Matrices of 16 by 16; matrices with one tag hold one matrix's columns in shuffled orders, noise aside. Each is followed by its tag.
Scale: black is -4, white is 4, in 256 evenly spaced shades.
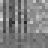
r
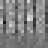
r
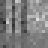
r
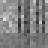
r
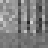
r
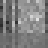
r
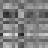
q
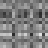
q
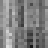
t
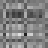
q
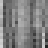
t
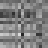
q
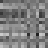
q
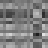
q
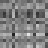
q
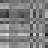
q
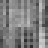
t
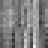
t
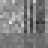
r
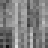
t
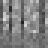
r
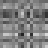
q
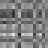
q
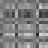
q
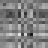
q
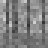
r
